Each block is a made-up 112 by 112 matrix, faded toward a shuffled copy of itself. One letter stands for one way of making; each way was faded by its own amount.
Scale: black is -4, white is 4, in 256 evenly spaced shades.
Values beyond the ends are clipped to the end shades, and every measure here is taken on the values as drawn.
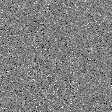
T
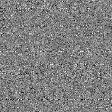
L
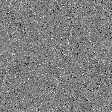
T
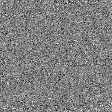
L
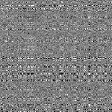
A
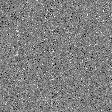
T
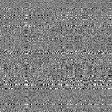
A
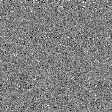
L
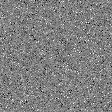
T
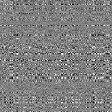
A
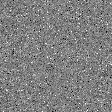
T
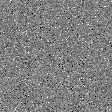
T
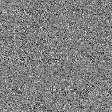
L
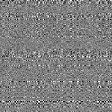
A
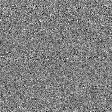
L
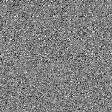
L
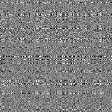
A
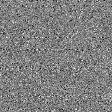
L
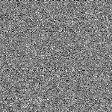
L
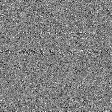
L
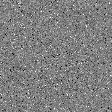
T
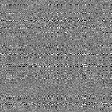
A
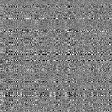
A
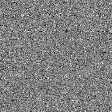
L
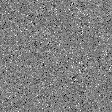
T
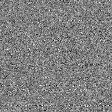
L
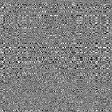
A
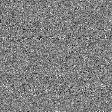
L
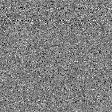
L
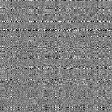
A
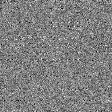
L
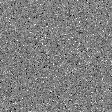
T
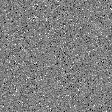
T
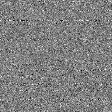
L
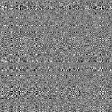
A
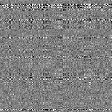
A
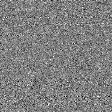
L
